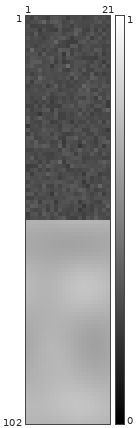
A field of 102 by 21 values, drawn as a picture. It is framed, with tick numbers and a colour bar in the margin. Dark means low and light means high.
It is made of 2 by 1 panels. Panel 1,1: low, fine-grained, faint in contrast. Panel 2,1: high, smooth, faint in contrast.
